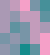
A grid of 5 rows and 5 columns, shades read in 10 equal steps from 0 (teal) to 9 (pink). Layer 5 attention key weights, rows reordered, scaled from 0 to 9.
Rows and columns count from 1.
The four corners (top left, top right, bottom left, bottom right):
6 2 5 9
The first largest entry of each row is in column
3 3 4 5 5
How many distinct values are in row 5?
5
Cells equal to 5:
3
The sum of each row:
28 28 26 29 21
